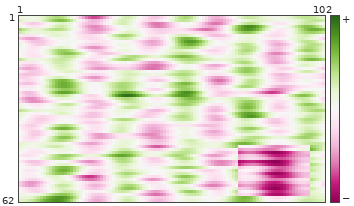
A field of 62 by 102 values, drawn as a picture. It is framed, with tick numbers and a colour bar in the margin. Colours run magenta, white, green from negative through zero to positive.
Slope: none. Ninth with the lowest average: bottom right. Stripes: upright, repeating 5 times. Odd patch: lower, in the bottom right.
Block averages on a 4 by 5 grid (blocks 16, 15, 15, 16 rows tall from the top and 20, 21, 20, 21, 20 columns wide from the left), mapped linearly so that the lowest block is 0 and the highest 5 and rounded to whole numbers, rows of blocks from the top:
4 3 4 4 4
4 4 5 4 3
4 3 3 4 4
5 4 4 2 0
